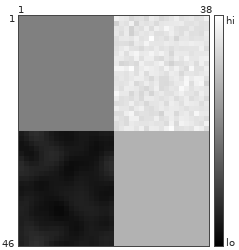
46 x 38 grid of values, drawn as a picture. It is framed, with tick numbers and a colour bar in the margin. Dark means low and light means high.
The table splits into 2 rows of 2 panels. Panel 1,1: middling, flat. Panel 1,2: very high, fine-grained, faint in contrast. Panel 2,1: very low, blotchy, faint in contrast. Panel 2,2: high, flat.
